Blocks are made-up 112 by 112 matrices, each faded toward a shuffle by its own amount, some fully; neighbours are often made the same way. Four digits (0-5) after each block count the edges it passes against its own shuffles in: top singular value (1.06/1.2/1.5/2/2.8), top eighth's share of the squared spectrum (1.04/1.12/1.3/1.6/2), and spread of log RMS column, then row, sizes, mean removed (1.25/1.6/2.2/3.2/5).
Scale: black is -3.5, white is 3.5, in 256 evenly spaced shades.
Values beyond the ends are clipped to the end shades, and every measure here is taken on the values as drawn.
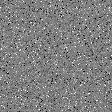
0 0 0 0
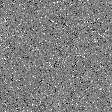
0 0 0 0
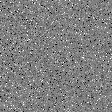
0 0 0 0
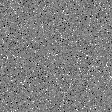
0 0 0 0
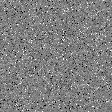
0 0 0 1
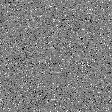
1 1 0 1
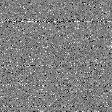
2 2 0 3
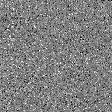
3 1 0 0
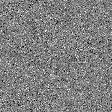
2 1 0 0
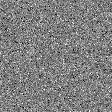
2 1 0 0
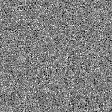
3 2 1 1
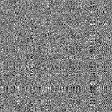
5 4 3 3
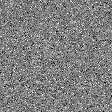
2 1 0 0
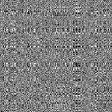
5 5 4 3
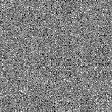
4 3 1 1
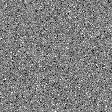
2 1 0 0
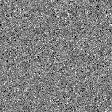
3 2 0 1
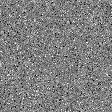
0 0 0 0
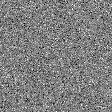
0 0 0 0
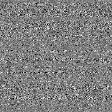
1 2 0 4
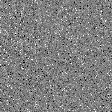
0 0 1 0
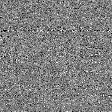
1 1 0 3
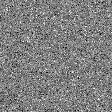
0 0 0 1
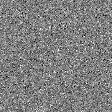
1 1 0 2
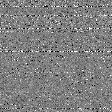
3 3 0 3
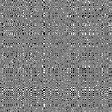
5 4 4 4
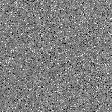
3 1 1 0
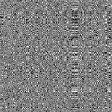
5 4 3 3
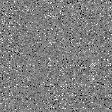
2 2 2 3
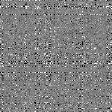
2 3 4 4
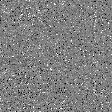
1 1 1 1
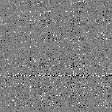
3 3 3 3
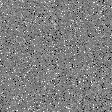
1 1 1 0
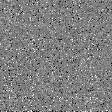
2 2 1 2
